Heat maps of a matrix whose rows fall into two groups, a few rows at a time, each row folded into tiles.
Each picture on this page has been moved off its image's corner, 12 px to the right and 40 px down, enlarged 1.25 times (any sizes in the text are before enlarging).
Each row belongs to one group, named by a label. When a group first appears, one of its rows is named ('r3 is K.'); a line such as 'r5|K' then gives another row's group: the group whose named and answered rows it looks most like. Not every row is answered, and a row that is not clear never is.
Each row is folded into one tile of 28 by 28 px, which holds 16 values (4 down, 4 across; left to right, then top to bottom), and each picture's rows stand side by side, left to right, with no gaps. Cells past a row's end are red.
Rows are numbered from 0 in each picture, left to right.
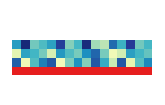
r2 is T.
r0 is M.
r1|M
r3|M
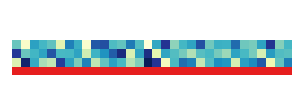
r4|M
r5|M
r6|M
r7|M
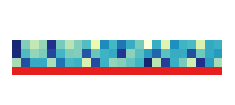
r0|T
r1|T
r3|T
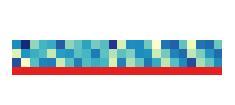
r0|M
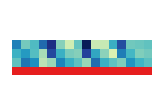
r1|T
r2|T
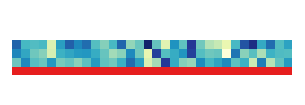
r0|T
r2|T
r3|T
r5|T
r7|M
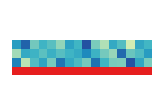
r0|M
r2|T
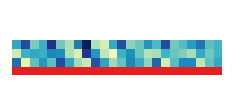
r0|M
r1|T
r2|T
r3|T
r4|M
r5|M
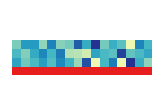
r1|T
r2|M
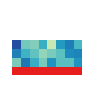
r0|T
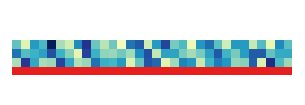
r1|T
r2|T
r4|M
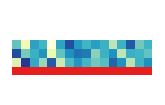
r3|M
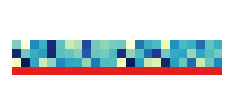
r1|T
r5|M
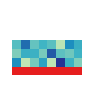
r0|M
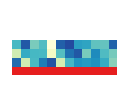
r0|M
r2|T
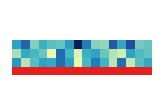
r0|M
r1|T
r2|T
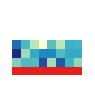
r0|T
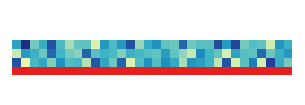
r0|M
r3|M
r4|T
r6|M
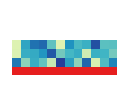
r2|M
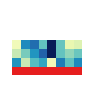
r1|T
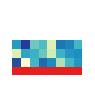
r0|M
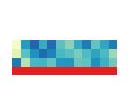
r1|T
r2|T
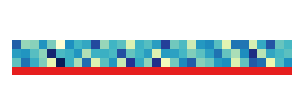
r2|M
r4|M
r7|M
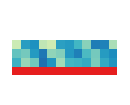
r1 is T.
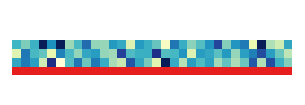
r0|T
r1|M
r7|T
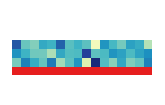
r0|T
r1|M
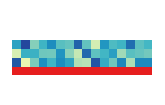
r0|M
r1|T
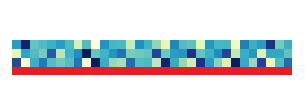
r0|M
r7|M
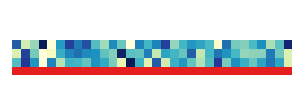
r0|T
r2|T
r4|M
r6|T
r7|T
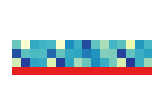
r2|T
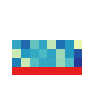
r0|M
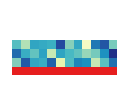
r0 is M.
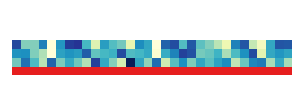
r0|T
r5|T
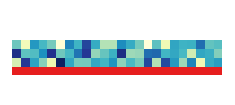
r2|T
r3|T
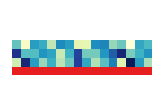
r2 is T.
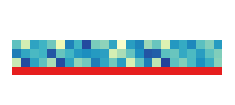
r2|T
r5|T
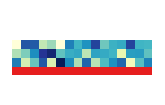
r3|M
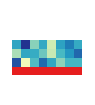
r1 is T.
